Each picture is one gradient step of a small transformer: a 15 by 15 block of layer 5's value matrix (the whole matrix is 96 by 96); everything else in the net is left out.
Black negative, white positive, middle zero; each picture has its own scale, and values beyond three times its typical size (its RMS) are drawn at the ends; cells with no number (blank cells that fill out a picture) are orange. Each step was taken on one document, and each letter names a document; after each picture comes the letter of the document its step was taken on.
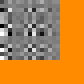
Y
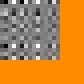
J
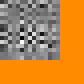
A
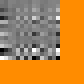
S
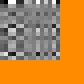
J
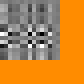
A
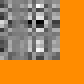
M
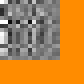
Y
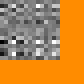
M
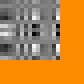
S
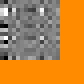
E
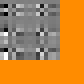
S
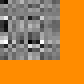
E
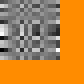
S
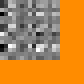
M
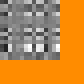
M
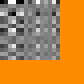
J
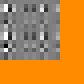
E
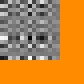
A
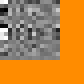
Y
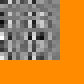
Y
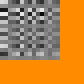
A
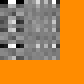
J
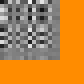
A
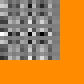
A
